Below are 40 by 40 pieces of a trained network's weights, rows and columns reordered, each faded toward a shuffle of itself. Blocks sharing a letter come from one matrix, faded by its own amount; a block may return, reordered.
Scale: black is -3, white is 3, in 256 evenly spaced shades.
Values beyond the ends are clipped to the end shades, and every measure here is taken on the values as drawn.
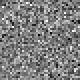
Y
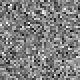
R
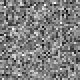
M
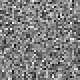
M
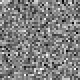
R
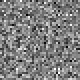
R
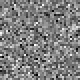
Y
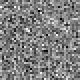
M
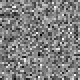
R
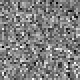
Y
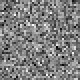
M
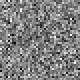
R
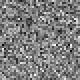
M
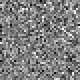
Y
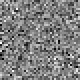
Y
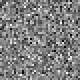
Y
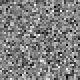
M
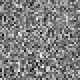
R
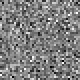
Y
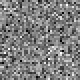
Y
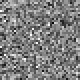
M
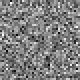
M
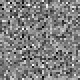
Y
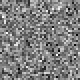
M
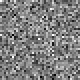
R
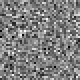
R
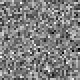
R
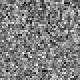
M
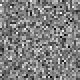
M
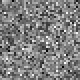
M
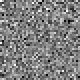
R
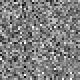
R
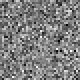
R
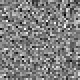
R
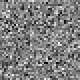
M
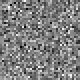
Y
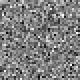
M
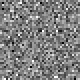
Y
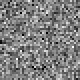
M
